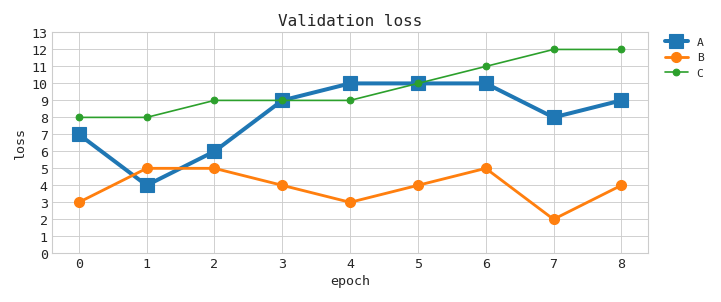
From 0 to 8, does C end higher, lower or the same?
higher
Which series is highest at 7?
C
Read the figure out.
Title: Validation loss
x-axis: epoch, ticks 0 1 2 3 4 5 6 7 8
y-axis: loss, ticks 0 1 2 3 4 5 6 7 8 9 10 11 12 13
Legend: A, B, C
Values:
A: 7 4 6 9 10 10 10 8 9
B: 3 5 5 4 3 4 5 2 4
C: 8 8 9 9 9 10 11 12 12
